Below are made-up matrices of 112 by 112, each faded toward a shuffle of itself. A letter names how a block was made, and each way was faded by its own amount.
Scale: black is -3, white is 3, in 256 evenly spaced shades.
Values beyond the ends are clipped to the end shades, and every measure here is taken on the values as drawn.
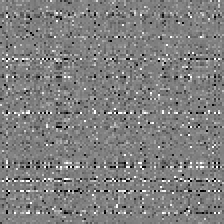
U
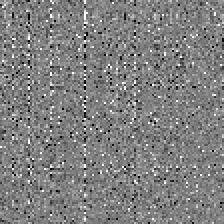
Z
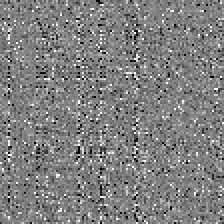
Z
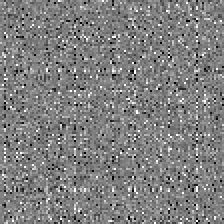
Z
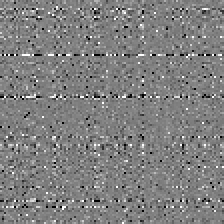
U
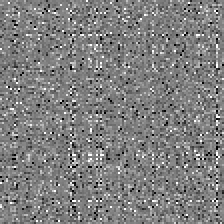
Z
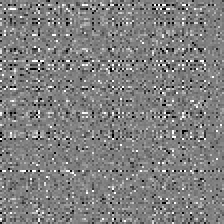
U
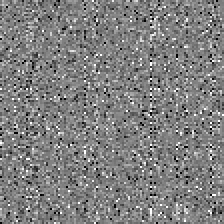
Z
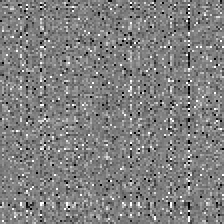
Z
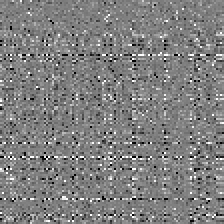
U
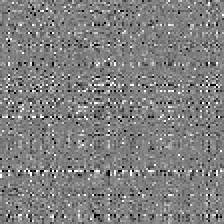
U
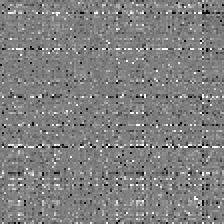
U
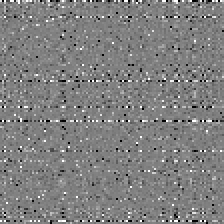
U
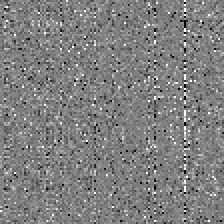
Z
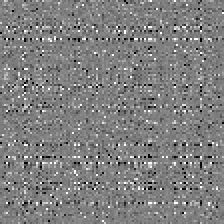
U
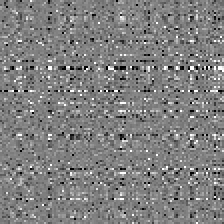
U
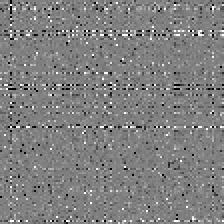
U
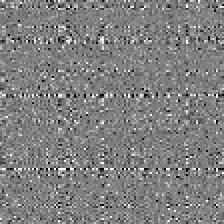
U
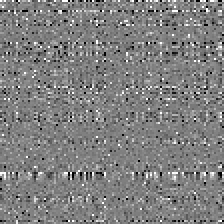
U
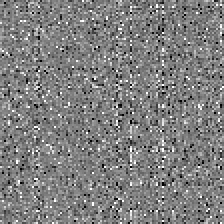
Z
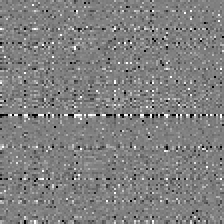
U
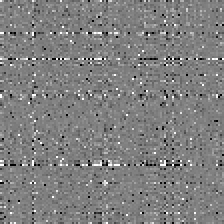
U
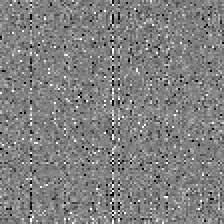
Z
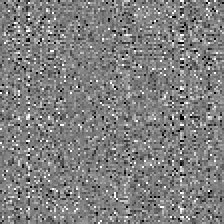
Z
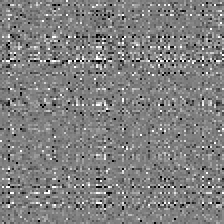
U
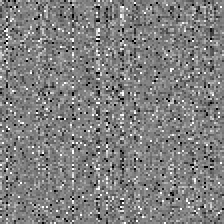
Z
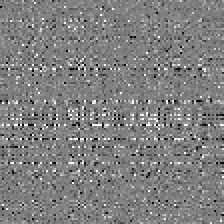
U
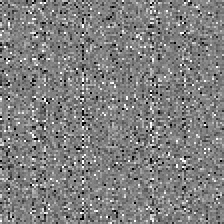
Z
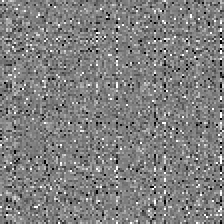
Z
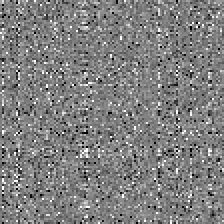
Z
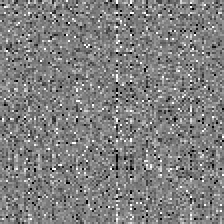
Z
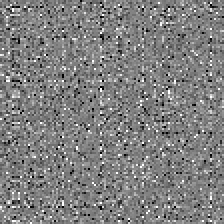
Z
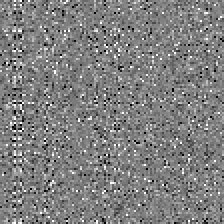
Z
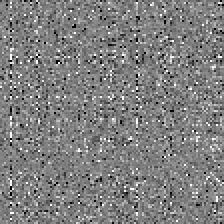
Z
